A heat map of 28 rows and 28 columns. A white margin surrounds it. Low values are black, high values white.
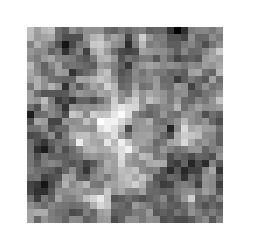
Average level on the scale: 50%. Ninth with the highest average: centre. Slope: none. Grain: blotchy.
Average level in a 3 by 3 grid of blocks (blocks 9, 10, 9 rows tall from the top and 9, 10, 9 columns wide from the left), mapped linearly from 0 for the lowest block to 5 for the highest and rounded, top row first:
2 2 1 | 1 5 2 | 1 3 0
